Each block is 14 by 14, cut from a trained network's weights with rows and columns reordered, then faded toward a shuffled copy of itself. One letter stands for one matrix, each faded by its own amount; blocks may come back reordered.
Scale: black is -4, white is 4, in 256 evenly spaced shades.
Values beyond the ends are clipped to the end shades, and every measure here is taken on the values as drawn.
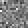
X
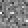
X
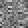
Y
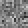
Y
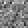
X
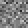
Y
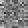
Y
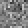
Y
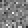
X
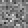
X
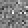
X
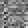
Y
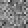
Y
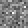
X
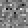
X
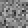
X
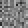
Y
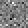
X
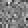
X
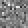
X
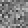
Y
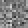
Y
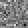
X
